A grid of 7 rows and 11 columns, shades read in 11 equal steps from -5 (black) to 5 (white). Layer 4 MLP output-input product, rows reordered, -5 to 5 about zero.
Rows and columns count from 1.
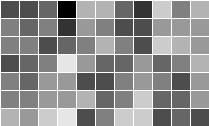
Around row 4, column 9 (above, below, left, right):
3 0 1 0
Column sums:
-2 -4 2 1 2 0 -1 1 3 -1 6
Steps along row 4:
up up up down down same up down up up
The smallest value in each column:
-2 -2 -2 -5 -2 -2 -2 -3 -2 -2 -2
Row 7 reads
2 1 3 4 -2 0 3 3 -2 -1 -2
